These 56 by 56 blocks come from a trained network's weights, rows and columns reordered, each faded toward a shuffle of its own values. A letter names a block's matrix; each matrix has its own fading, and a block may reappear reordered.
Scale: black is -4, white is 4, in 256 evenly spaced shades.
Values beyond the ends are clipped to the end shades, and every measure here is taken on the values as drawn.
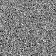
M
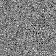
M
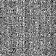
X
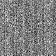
X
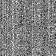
X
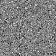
M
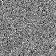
M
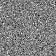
M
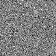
M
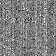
X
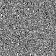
M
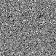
M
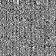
X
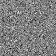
M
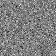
M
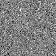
M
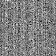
X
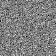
M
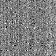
X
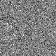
M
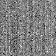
X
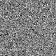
M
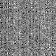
X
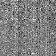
X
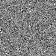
M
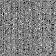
X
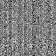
X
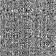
X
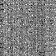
X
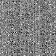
X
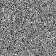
M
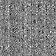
X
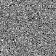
M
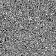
M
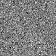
M
